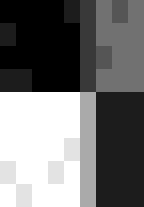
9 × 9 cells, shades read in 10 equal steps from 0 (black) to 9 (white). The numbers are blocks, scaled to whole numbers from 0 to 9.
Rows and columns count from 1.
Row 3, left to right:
0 0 0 0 0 2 3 4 4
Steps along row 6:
same same same same down down same same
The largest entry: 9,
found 21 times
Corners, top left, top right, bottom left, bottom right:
0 4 9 1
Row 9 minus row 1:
9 8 9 9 8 4 -3 -2 -3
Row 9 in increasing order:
1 1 1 6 8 9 9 9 9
